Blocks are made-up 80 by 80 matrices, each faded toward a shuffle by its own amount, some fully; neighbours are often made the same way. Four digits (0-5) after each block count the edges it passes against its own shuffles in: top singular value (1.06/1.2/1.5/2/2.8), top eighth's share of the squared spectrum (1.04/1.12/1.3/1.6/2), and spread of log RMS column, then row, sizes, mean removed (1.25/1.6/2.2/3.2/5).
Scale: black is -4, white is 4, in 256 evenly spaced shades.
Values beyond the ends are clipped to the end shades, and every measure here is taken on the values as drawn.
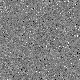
0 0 0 0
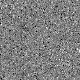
1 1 1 0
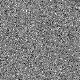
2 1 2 0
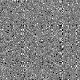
4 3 2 2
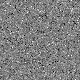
0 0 0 0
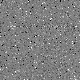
2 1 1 0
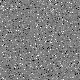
1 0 0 0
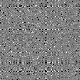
5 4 2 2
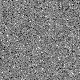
1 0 0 0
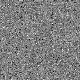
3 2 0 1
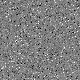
1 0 0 0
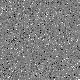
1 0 0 0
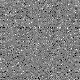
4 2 1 1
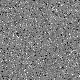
0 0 0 0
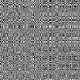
5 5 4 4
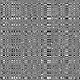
5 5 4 4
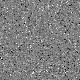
1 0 0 0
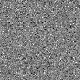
3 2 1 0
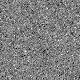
1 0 0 0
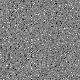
3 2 1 0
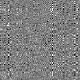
5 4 3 2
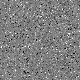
1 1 0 0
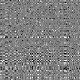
5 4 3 3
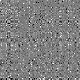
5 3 2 2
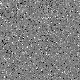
3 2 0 0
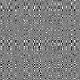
5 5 4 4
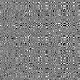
5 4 3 3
